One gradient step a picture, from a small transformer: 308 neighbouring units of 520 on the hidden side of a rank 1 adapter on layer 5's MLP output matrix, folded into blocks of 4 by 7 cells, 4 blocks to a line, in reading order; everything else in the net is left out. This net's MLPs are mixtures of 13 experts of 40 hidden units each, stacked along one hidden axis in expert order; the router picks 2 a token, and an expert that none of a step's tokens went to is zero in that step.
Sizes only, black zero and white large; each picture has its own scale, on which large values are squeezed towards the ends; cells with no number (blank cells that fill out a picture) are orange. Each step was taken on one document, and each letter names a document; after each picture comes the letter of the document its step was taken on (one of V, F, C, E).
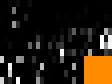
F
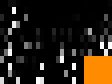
F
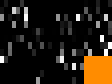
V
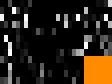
V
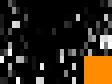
F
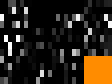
V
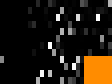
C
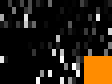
C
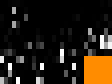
F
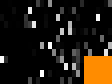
C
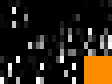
F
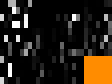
V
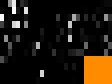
V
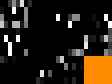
V
